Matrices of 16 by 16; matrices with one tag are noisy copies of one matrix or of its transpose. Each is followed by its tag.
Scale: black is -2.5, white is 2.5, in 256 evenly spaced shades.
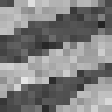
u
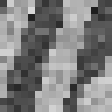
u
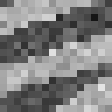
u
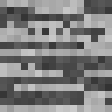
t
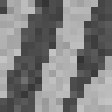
u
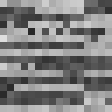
t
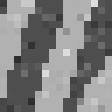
u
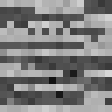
t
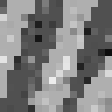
u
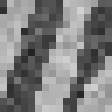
u
